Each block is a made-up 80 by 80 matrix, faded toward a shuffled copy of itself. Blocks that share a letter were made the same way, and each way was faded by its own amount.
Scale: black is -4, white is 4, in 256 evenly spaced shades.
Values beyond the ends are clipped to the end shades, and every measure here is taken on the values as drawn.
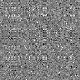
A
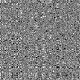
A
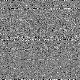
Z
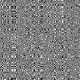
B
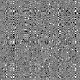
B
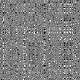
B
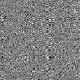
A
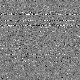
Z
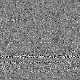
Z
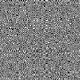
A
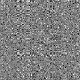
A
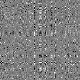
B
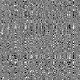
B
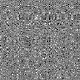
A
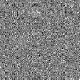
A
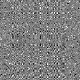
B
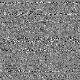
Z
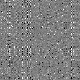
B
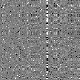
B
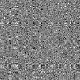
A
